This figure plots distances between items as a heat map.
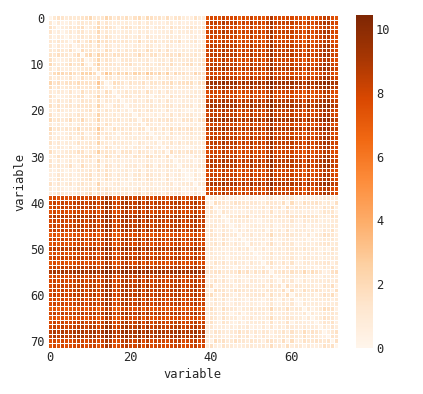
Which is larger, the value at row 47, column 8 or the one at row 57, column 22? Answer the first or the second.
the second
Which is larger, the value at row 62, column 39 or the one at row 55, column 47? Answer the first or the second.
the second
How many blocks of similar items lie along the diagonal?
2
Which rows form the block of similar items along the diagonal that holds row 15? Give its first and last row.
0 to 38
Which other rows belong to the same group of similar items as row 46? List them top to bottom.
39, 40, 41, 42, 43, 44, 45, 47, 48, 49, 50, 51, 52, 53, 54, 55, 56, 57, 58, 59, 60, 61, 62, 63, 64, 65, 66, 67, 68, 69, 70, 71
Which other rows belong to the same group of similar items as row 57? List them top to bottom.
39, 40, 41, 42, 43, 44, 45, 46, 47, 48, 49, 50, 51, 52, 53, 54, 55, 56, 58, 59, 60, 61, 62, 63, 64, 65, 66, 67, 68, 69, 70, 71
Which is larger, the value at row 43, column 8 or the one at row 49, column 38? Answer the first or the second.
the first
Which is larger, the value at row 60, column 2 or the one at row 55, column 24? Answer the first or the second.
the second
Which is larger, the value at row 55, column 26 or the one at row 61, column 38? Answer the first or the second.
the first
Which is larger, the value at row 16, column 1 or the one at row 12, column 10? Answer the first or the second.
the second
